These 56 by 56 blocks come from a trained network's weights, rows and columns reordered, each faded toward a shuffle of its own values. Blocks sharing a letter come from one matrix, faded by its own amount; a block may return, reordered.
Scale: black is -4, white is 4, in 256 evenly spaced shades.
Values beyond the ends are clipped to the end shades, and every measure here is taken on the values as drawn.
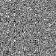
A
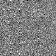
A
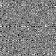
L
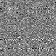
L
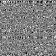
L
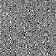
A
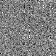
A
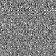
L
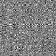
L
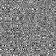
L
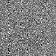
A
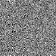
A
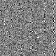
A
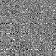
L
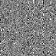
A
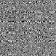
L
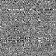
L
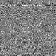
L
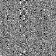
A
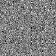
A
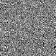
A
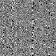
A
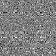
L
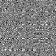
L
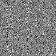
A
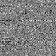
L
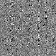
A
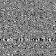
L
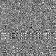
L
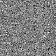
A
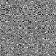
L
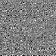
L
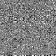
L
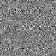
L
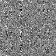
A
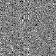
A
